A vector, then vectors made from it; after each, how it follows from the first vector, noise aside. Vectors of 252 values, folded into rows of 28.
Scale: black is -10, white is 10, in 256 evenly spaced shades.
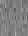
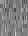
scaled up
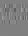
partly zeroed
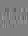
partly zeroed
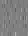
partly zeroed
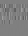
partly zeroed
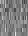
scaled up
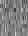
scaled up
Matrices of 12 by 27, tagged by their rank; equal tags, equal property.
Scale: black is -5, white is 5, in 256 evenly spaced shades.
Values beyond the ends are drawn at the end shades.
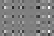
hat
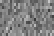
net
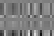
hat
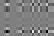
hat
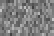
net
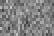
net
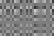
hat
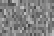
net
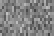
net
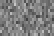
net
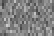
net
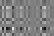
hat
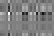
hat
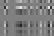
hat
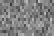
net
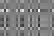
hat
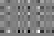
hat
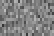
net
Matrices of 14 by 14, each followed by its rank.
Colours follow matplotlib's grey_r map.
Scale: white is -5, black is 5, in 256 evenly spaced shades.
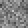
full rank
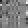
two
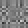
two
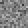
full rank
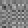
two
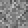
full rank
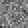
full rank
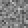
full rank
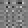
two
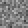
full rank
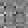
two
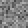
full rank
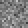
full rank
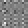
two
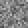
full rank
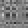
two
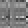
two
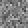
full rank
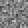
full rank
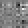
two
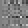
two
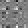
two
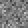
full rank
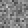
full rank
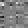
two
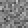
full rank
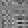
two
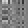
two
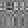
two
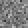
full rank
